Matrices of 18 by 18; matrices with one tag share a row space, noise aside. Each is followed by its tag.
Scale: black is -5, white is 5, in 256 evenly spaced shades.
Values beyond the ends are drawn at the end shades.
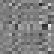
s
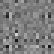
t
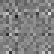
t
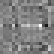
s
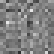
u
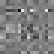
u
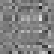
s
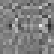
s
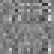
s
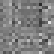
s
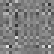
t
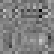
s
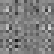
t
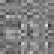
u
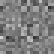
u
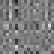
t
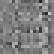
s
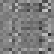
s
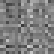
u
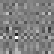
t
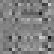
s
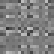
u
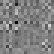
t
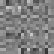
u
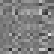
s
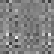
t
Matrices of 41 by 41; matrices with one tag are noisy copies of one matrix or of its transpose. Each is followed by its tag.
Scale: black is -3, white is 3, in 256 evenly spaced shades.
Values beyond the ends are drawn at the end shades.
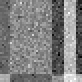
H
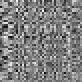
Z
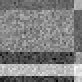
H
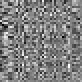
Z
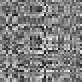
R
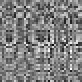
R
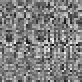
R
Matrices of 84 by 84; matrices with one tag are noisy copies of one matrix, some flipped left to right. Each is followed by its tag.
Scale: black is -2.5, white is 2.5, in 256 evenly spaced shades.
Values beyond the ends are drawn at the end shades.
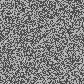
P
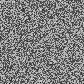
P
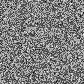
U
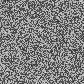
P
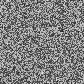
U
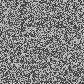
U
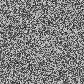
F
